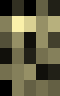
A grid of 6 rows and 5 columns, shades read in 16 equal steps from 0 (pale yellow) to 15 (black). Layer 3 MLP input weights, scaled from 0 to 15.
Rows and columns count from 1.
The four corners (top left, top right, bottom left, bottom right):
15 13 15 9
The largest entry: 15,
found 3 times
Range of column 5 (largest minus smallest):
9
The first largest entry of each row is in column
1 1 3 1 4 1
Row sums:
64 19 47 50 48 48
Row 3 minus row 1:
-5 -6 -1 -3 -2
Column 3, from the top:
15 2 14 13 6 9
